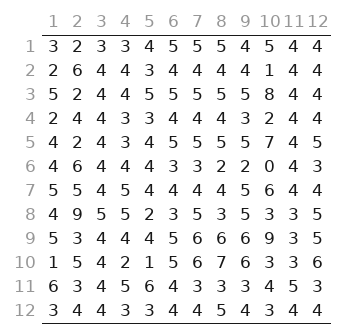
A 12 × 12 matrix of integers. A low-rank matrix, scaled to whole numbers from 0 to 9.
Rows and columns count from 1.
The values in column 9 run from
2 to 6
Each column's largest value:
6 9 5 5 6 5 6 7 6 9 5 6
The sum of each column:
44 51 48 45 43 51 54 53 52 51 46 51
